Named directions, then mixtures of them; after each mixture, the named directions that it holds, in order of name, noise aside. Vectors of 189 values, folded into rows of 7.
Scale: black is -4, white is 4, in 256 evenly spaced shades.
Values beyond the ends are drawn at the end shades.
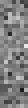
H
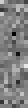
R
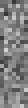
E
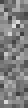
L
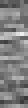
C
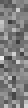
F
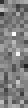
R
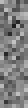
L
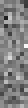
H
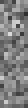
L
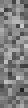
H, L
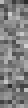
C, H, R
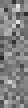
E, L, R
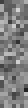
F, L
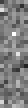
E, R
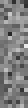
H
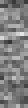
C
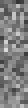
E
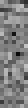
H, R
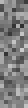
L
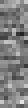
C, R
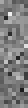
H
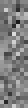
L, R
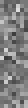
E, F, R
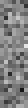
H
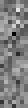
F, L, R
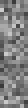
E, L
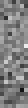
H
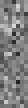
E, L, R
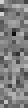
F, R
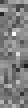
R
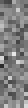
F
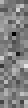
F, R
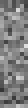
C, F, H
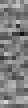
C, L
